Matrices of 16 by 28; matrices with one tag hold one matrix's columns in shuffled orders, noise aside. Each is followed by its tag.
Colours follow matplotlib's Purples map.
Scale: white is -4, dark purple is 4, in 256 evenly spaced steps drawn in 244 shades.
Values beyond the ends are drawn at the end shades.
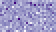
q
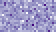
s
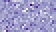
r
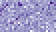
q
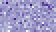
q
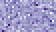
s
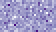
s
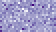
r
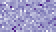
r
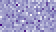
s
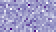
r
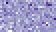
q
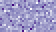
r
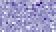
q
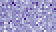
q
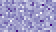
s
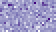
q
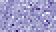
s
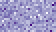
s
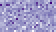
q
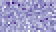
q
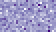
r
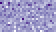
q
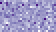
q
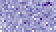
q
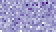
q
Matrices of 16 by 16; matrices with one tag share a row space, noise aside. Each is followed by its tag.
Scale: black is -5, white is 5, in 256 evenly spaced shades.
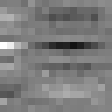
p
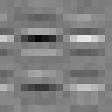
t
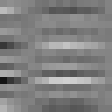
p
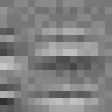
p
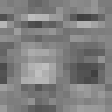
t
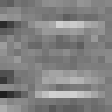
p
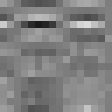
t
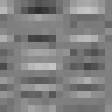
t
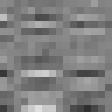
t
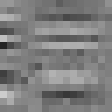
p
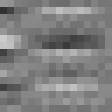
p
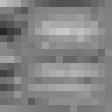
p
